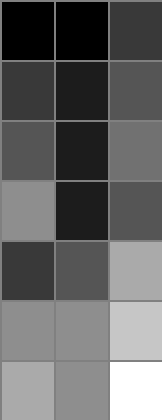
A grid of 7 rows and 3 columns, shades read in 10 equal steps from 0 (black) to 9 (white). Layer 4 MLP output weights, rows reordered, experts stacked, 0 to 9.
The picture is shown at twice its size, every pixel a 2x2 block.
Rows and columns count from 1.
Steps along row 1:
same up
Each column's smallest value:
0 0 2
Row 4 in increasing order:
1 3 5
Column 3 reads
2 3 4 3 6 7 9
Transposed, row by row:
0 2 3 5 2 5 6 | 0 1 1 1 3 5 5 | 2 3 4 3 6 7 9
